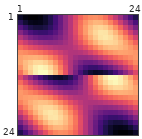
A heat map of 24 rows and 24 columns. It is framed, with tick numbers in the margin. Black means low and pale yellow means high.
A half turn leaves it unchanged. There is no overall slope. No lone cell stands out from its neighbours.
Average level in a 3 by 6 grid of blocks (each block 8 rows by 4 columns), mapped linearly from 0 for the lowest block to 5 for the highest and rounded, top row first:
0 0 2 4 5 3 / 4 3 1 1 3 4 / 3 5 4 2 0 0
